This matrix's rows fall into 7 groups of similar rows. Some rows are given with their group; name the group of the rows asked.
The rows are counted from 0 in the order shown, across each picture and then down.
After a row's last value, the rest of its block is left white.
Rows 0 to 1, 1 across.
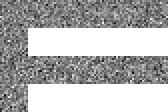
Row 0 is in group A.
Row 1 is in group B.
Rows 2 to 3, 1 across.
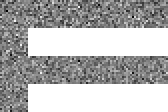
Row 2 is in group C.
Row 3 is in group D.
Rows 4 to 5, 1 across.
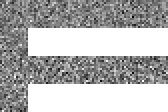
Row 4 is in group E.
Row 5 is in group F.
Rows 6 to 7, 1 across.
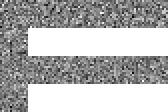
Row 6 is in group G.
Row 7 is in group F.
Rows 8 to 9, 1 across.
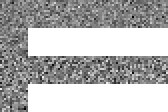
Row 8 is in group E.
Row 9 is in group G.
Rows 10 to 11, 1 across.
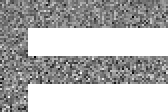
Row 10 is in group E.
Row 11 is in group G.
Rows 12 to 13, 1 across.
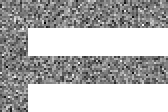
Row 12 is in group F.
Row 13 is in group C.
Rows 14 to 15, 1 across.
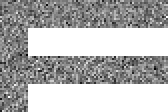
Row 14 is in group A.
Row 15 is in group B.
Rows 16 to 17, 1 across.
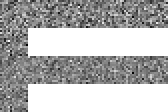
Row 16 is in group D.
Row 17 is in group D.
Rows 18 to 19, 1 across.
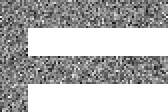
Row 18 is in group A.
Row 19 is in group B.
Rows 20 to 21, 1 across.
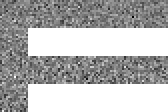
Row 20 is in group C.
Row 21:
F
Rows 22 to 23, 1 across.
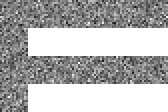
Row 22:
A
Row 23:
B
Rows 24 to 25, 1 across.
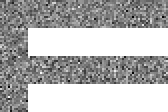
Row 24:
E
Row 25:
D
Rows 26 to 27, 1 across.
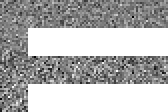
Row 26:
C
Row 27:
B
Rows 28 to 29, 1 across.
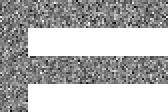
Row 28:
A
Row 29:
D
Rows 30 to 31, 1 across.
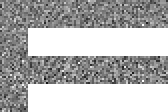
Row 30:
F
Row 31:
F
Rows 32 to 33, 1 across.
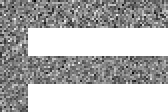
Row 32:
B
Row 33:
E
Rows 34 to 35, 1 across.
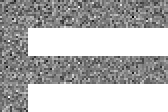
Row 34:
C
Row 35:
C
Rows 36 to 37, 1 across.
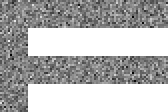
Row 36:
D
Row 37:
E
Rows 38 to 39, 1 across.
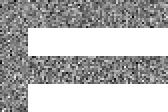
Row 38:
D
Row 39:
F
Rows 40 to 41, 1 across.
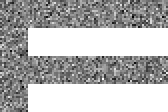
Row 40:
E
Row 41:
A
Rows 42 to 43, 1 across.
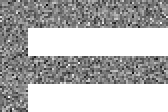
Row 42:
A
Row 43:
C
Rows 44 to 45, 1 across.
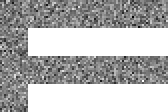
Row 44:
E
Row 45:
F
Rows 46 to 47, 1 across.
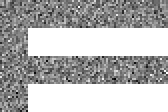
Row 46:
B
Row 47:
A
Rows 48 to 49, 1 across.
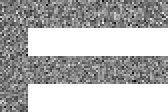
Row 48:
A
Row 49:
E
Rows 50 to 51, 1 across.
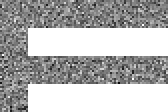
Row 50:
F
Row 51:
G
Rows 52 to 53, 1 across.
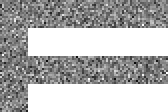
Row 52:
F
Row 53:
A
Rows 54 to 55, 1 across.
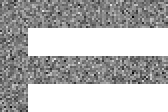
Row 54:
D
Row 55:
E
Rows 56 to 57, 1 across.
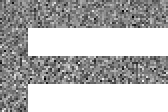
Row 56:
E
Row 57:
F
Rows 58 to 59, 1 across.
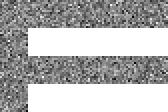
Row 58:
D
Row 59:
A
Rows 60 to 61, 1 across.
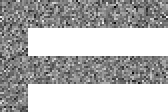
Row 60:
A
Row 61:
E
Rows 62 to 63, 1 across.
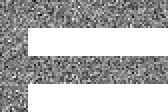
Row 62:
B
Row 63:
C
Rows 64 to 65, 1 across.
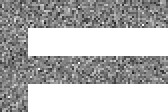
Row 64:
F
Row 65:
B
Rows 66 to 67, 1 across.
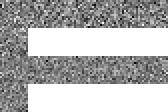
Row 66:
F
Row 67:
A
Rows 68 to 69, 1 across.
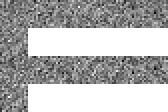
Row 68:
B
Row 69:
B
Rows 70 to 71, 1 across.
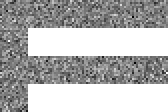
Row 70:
C
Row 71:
A
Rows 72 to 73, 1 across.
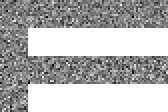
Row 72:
C
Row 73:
G
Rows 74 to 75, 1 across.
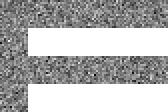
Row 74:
B
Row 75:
E
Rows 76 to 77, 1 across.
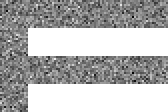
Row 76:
C
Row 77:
E
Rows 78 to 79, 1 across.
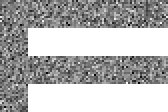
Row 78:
A
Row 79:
E
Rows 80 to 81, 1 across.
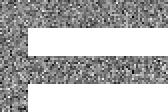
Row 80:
D
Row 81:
G
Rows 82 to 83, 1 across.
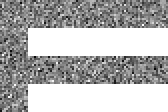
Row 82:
F
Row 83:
B
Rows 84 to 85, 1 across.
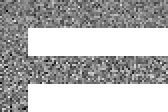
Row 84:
C
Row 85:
G
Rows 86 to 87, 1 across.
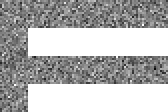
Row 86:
F
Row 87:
B
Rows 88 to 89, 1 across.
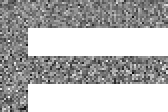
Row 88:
D
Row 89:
G
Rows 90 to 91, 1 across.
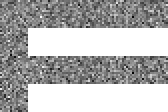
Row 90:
D
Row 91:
D
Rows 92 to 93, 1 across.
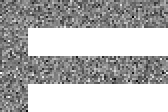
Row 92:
C
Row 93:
A
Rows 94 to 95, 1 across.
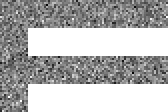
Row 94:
A
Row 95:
B
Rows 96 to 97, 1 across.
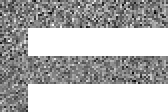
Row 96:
B
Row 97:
E
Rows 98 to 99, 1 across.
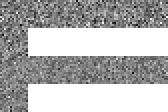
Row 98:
A
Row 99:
D
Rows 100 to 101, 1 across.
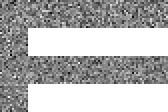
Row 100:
D
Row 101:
C
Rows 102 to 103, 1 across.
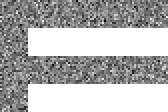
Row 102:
A
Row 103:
G
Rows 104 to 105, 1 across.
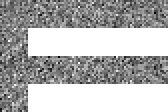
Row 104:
B
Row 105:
B
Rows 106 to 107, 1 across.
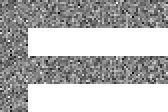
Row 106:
D
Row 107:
D
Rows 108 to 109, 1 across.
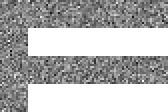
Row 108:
D
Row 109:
F
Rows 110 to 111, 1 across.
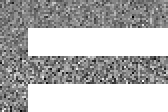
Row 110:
E
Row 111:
F
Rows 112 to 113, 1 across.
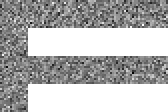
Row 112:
F
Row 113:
G
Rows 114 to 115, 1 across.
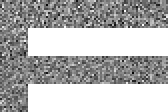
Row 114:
F
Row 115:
E
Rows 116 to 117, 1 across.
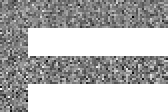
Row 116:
D
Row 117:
D
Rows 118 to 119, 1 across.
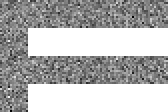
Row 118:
D
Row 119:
D
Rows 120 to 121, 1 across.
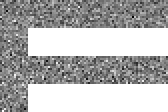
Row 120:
C
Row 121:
F
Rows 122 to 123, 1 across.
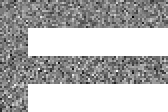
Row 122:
D
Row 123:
B
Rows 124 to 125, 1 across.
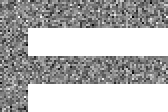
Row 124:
D
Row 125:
G
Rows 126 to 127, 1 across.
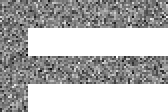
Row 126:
A
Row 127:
B
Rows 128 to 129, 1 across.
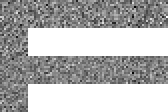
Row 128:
A
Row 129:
E
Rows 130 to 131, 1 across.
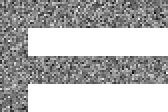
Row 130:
B
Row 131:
G
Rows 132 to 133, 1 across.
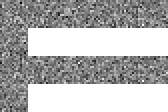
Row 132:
F
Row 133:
F
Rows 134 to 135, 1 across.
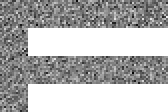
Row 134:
A
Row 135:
E
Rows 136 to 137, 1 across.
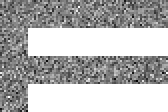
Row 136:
B
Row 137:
A
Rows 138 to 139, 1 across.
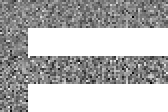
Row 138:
D
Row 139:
D
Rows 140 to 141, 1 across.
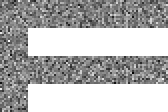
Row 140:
D
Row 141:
G
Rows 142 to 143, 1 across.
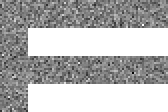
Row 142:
F
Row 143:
C
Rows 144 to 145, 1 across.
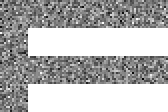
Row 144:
G
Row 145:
D
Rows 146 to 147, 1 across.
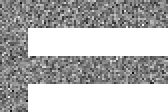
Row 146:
F
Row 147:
D
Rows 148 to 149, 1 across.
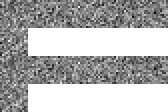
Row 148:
B
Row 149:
B
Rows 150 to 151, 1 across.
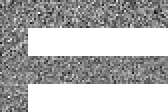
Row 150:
B
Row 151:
C
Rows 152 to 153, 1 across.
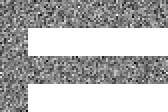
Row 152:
B
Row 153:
A
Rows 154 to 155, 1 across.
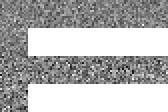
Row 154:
F
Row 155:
G
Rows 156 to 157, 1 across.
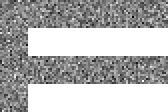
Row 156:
D
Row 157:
F
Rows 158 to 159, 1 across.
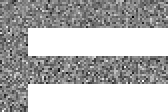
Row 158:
D
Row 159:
F
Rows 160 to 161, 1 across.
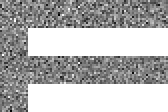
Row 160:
F
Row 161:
C
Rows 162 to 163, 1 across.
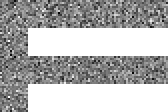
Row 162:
D
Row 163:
C
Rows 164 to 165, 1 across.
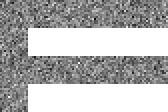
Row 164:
E
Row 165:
B
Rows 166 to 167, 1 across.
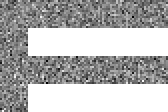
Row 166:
D
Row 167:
F
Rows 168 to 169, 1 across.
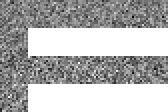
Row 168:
E
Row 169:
B
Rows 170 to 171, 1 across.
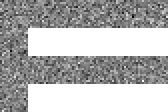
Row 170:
G
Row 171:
F
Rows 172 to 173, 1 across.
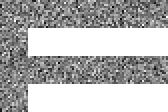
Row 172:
F
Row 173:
B
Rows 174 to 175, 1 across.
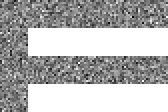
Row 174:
D
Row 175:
F
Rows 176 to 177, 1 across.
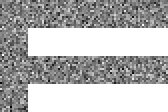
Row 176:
F
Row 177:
G
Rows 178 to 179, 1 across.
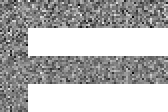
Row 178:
D
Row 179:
D
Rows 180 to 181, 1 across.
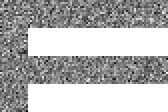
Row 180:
G
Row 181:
A
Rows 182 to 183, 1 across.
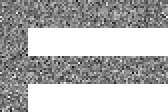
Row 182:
A
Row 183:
C
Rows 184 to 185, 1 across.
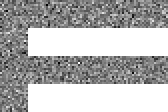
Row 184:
G
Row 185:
C
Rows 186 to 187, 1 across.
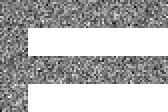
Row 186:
A
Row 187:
B
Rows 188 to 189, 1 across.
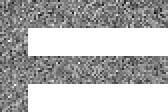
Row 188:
B
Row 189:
B
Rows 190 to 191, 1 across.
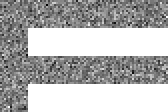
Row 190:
A
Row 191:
G
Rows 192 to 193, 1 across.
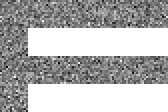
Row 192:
A
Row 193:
C
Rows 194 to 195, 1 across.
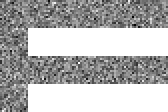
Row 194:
E
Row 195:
F
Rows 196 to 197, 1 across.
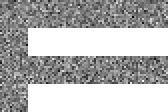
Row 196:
D
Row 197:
F
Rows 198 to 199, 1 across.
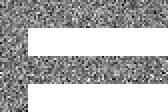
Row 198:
B
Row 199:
A
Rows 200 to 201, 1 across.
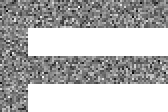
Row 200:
C
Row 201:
G
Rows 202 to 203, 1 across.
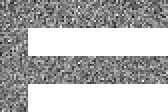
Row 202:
B
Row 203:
F
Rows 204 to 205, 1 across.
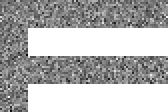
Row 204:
A
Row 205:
D
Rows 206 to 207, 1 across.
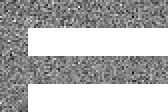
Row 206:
C
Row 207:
E
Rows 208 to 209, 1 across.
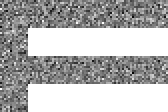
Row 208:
G
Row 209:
G
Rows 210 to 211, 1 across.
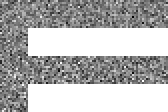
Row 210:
D
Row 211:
F
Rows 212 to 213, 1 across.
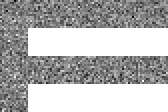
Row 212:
C
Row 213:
F
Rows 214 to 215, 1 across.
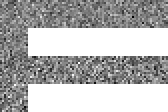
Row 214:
D
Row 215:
B
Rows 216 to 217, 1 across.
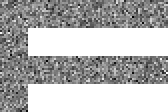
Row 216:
D
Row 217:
A
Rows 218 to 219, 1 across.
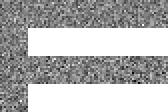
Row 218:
F
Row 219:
E
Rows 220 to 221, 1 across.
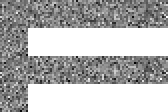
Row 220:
A
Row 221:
A
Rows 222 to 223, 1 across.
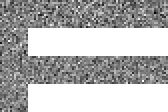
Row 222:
B
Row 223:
F
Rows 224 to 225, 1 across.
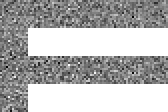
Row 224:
C
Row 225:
C
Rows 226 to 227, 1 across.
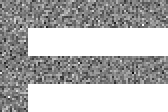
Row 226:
F
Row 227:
C
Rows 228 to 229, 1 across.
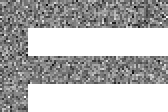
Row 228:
A
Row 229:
G
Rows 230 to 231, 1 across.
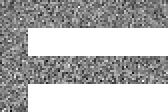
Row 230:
B
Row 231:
F
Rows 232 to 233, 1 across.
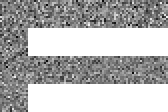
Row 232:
A
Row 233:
C
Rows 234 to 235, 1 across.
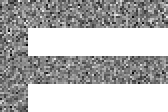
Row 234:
D
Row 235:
E
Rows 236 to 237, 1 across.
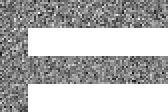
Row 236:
B
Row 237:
E
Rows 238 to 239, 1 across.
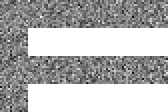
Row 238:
D
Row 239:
D
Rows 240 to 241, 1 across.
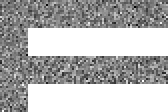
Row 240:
A
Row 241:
F
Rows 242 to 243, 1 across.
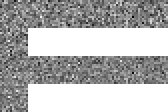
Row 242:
D
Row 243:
C
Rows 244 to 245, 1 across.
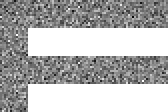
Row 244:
C
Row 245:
F
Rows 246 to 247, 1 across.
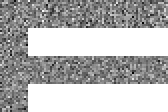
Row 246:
D
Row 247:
G
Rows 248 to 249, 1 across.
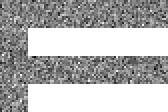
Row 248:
F
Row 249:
B
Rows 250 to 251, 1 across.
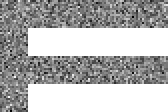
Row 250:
D
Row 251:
C
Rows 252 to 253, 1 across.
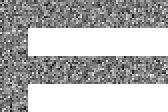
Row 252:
G
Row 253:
G
